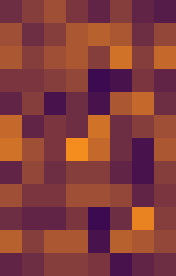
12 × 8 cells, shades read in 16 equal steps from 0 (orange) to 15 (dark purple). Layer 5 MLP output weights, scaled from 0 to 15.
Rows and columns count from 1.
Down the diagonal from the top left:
11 11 7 8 14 11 14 9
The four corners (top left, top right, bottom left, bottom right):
11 13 12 11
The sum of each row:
83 63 53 88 81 67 55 84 71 81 59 88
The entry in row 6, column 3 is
10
